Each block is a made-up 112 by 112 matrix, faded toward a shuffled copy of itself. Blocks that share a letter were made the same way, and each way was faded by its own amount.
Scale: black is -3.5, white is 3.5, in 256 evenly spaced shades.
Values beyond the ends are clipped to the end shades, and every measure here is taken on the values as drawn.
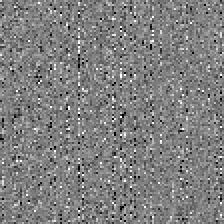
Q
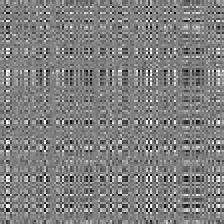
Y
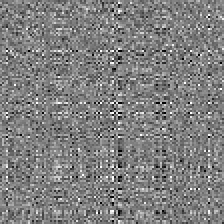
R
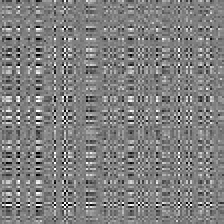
Y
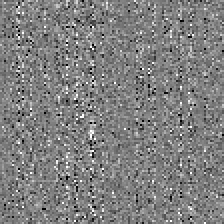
Q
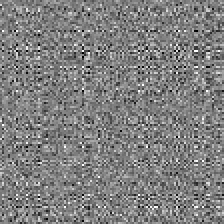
R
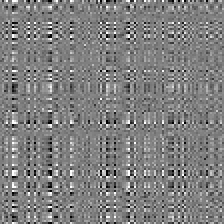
Y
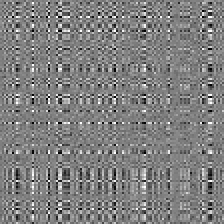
Y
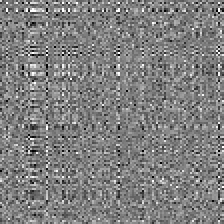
R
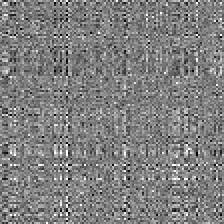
R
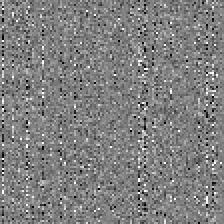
Q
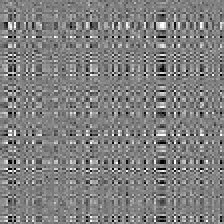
Y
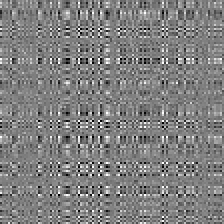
Y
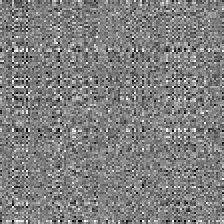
R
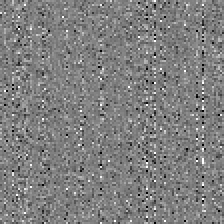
Q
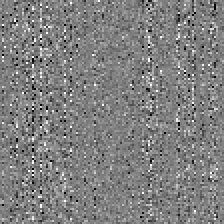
Q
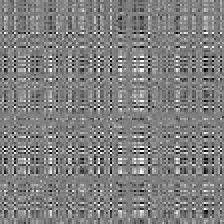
Y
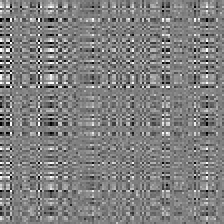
Y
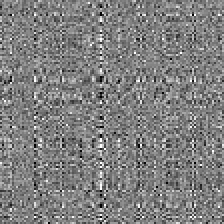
R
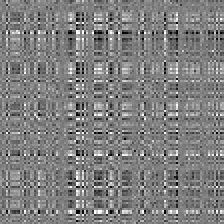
Y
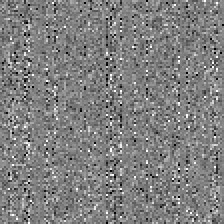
Q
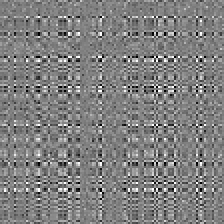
Y
